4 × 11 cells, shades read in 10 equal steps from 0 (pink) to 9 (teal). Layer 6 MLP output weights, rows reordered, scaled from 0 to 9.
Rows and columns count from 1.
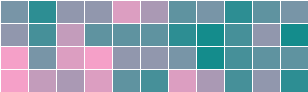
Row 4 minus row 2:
-4 -5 1 -5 0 1 -7 -6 0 0 -1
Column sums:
9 22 10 11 17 20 20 26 29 20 28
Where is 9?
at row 2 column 8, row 2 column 11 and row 3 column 8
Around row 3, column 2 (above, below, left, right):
7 2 0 1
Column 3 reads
4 2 1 3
